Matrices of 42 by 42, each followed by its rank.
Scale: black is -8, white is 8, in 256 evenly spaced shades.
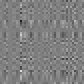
two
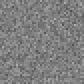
full rank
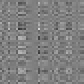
two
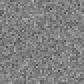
full rank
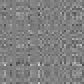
three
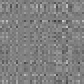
three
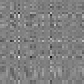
three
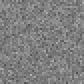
full rank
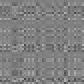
two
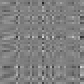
two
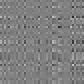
two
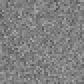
full rank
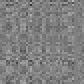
three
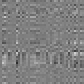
three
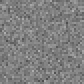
full rank
